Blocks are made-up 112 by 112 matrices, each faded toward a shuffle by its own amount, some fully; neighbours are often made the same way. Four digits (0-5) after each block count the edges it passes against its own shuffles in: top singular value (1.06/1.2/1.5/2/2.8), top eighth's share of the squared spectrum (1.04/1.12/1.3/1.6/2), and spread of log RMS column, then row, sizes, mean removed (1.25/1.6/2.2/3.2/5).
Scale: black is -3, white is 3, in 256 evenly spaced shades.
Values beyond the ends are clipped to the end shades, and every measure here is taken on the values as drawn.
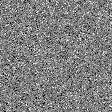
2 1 0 0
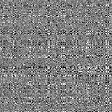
5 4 3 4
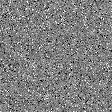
2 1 0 0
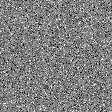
1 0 0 0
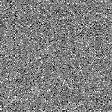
4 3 1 1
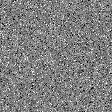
0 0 1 0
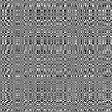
5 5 5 5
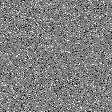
2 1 0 0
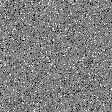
0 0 0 0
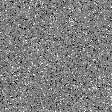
0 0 0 0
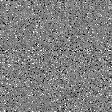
4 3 1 2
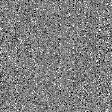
1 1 3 0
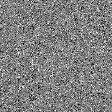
1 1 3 0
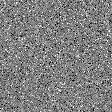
0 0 0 0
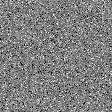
0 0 0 0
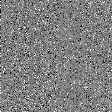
1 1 3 0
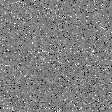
3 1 0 1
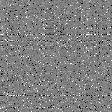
4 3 1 2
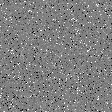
0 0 0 0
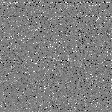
3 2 0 1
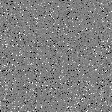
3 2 1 1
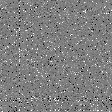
3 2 1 1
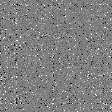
3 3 2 2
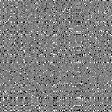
5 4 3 3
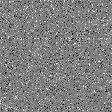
3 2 0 1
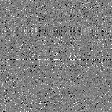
4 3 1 2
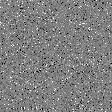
3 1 0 0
